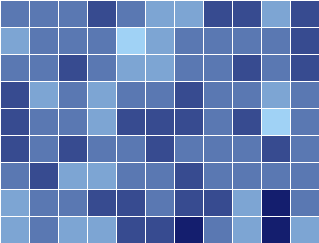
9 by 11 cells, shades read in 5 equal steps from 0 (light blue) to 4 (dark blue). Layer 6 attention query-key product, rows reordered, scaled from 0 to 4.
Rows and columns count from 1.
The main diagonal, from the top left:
2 2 3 1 3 3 3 3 1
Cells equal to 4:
3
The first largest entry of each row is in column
4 11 3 1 1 1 2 10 7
